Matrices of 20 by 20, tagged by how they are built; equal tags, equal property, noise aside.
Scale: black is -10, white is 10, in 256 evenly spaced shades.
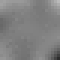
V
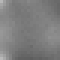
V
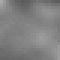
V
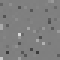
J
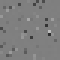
J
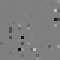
J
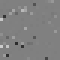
J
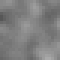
V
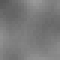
V
